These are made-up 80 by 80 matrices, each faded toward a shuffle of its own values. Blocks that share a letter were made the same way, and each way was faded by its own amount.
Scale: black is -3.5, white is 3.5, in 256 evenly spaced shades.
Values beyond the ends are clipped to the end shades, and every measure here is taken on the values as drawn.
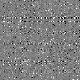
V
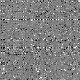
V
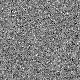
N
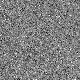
N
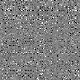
V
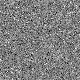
N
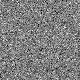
N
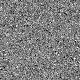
N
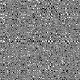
V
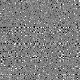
V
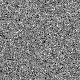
N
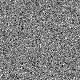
N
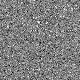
N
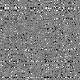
V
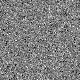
N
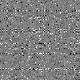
V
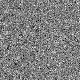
N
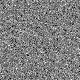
N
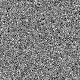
N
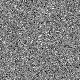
N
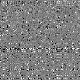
V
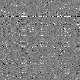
V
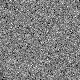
N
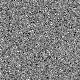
N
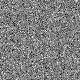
N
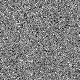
N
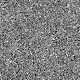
N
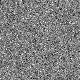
N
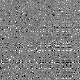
V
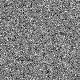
N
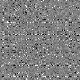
V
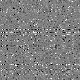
V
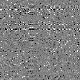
V
